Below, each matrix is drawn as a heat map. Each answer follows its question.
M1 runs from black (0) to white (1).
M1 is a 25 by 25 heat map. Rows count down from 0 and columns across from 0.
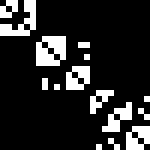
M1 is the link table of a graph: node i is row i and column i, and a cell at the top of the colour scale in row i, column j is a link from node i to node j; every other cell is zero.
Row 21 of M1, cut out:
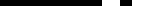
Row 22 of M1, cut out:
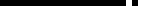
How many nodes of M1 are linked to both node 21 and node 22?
2
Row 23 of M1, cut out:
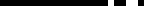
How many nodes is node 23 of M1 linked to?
4
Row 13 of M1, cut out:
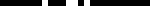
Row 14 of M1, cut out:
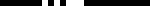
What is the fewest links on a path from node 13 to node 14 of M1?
1
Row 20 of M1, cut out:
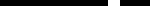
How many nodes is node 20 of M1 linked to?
2
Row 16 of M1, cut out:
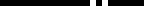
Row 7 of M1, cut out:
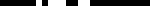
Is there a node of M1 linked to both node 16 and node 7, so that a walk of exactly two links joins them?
no
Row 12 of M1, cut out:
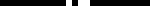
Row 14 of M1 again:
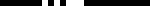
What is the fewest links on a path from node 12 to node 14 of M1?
1
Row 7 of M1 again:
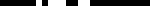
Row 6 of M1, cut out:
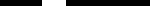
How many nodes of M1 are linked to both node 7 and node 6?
3
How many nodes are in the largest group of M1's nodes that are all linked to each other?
5
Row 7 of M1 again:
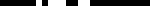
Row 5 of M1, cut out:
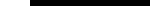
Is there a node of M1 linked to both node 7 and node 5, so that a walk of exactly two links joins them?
no
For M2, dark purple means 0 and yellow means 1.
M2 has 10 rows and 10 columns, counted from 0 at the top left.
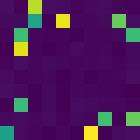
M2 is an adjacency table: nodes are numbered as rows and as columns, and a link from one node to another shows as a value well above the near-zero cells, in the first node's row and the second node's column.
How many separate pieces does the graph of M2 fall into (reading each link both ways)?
2
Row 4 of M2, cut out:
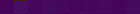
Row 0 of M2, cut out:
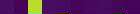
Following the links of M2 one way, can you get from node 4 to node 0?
no
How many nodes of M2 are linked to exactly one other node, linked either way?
3
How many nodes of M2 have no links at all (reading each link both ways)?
1
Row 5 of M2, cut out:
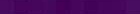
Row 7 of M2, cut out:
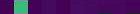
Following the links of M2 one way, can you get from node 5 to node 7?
no
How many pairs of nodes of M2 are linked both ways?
1
